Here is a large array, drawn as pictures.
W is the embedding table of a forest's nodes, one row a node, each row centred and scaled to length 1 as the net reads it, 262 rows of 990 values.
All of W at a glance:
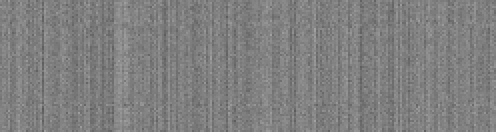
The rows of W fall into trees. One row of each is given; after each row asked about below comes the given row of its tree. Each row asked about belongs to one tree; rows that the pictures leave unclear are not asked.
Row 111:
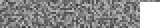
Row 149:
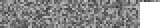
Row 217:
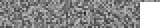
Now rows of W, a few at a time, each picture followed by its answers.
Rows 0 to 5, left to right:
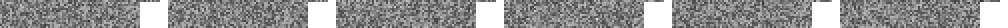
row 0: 149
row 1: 111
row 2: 149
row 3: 217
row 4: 217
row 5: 217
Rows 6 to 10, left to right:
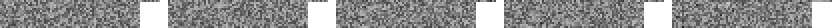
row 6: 149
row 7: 149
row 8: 217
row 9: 217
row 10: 111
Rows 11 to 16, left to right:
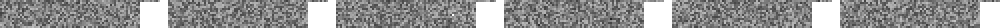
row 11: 217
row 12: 149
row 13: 111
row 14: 111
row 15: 111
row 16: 149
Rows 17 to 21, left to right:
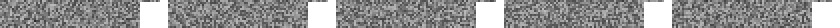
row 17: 149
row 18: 217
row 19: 217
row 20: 111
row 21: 111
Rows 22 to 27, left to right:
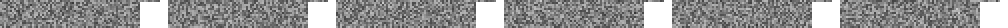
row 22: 217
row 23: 217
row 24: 217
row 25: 217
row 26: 217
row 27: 111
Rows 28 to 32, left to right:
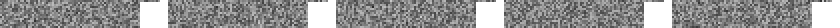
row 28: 149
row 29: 149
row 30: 217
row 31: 217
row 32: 149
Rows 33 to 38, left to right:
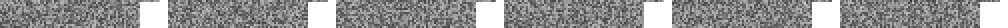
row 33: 149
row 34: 217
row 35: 111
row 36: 149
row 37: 217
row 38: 149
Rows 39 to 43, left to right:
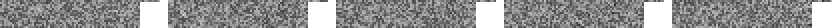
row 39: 217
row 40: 217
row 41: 217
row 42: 217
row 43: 217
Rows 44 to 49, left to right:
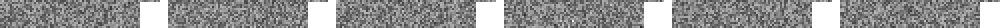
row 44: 111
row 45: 217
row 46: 111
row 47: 217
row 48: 111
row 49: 217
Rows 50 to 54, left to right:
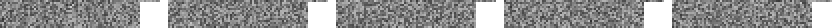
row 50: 111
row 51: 111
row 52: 149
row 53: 217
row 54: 111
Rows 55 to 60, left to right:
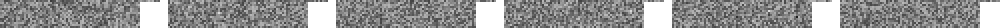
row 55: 111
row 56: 149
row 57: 149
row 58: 149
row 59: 111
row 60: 149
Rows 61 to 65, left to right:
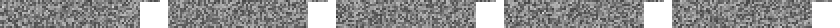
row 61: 217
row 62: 149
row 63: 149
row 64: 149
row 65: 149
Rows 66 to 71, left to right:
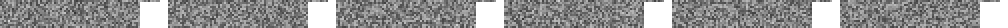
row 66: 149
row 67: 217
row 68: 217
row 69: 217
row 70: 217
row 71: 149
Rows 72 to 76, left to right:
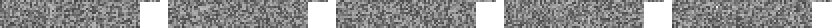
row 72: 149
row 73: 217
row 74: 111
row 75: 149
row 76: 111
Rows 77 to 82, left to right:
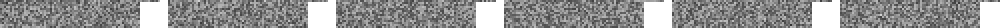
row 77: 217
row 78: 149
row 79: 149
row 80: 111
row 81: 217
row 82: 217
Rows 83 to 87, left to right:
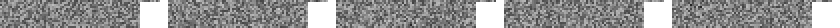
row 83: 149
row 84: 149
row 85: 217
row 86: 111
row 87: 217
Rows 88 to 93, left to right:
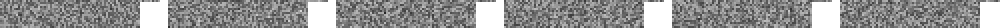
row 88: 217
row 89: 111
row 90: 149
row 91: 149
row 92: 149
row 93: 217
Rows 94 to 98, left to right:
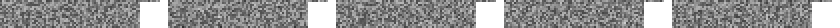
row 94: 149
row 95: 149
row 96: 149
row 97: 217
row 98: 149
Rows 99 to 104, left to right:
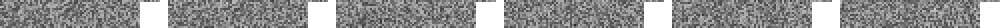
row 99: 149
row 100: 149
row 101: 149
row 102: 217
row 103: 111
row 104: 111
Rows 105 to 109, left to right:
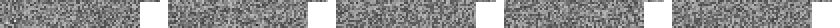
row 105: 217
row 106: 149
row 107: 149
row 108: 111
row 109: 149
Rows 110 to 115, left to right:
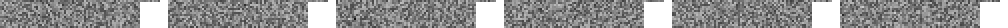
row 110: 111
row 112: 149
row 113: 149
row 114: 217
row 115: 149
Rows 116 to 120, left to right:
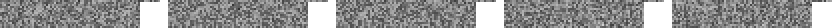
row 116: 217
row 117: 217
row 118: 217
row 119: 149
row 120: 149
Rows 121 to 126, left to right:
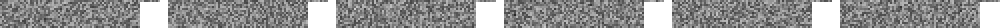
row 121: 149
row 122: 217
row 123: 149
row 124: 217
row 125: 217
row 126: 149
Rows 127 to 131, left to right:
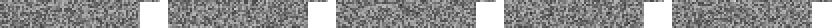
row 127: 149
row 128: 217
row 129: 217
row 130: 149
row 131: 149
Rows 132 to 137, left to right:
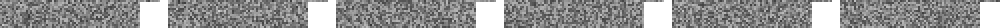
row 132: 149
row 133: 111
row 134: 111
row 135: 149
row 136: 149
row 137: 217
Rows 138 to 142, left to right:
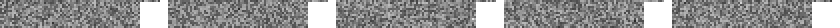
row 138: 217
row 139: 217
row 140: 149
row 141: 111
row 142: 217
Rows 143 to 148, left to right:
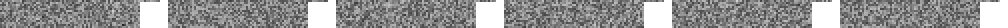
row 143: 111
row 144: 217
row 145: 149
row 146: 149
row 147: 149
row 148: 217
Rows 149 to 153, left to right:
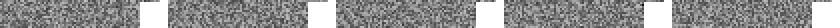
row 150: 111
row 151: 217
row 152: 217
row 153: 217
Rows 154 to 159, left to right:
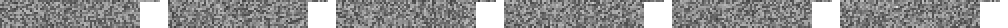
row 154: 111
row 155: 149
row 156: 217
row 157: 149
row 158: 149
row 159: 149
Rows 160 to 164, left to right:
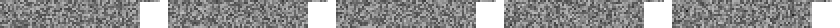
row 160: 149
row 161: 217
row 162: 217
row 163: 111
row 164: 149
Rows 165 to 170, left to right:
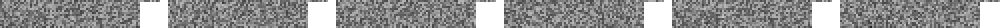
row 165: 149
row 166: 149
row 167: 149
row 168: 217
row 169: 149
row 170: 217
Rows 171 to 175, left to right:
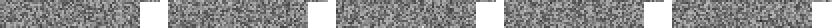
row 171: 111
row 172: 149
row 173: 217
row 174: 149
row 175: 111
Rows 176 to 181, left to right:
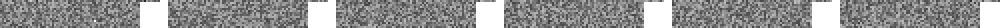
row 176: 149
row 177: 149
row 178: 217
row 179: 111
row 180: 149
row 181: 217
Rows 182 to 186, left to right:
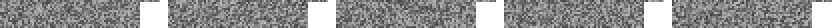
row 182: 217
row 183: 149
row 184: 111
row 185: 217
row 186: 149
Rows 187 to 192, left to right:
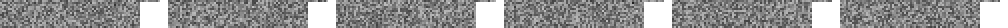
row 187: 217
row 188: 217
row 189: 149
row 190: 111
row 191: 111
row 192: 217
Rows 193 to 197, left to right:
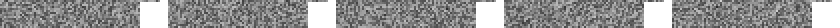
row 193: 111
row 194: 149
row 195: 217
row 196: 149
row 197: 111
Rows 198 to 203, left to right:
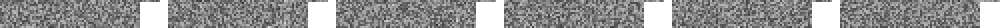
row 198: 217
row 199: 111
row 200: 217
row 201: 111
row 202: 149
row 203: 111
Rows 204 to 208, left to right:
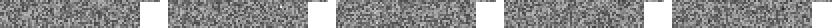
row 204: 217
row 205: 217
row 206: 111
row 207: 217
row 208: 111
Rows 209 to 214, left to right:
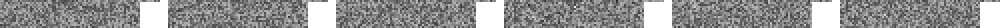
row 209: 111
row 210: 111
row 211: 111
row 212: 111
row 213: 149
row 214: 217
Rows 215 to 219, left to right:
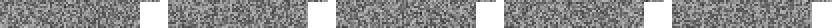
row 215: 217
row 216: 149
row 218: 217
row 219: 149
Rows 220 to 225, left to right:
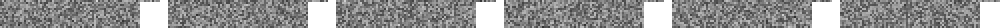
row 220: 149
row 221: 217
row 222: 149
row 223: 149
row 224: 217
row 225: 217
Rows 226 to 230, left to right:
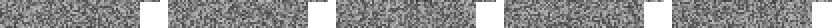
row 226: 217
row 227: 217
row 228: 149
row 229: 111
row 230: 111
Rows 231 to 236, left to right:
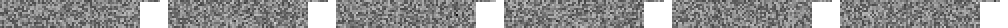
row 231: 217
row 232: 217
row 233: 149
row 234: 149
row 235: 111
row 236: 217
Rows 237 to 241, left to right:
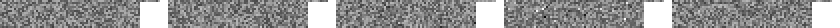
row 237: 217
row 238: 217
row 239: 111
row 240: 149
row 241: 217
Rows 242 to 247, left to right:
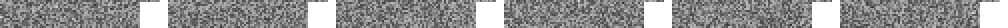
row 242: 149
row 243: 149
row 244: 111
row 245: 217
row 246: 217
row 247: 149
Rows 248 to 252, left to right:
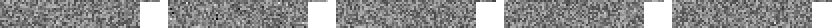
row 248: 149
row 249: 217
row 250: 217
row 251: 111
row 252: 111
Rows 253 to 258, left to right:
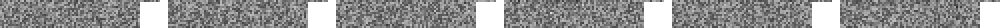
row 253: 149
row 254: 149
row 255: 111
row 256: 111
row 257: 149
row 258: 217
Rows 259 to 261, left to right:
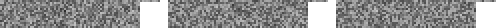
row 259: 111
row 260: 217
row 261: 111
